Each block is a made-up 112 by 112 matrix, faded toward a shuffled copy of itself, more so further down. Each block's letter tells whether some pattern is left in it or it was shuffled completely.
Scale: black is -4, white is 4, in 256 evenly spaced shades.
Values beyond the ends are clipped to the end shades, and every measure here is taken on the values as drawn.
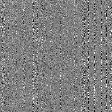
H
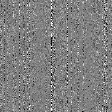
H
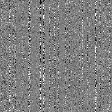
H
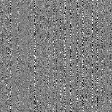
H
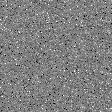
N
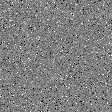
N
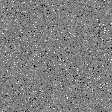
N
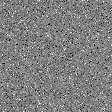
N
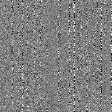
H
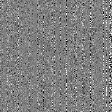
H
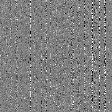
H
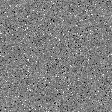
N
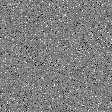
N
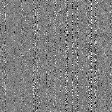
H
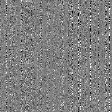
H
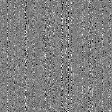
H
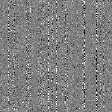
H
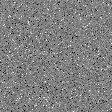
N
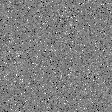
N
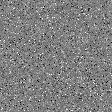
N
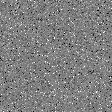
N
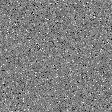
N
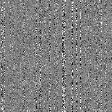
H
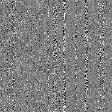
H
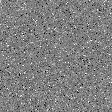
N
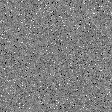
N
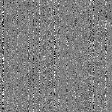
H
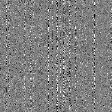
H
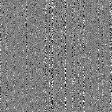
H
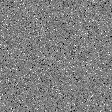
N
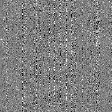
H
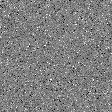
N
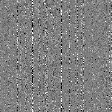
H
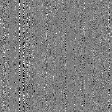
H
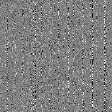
H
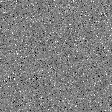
N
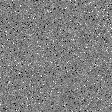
N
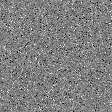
N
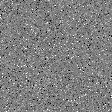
N
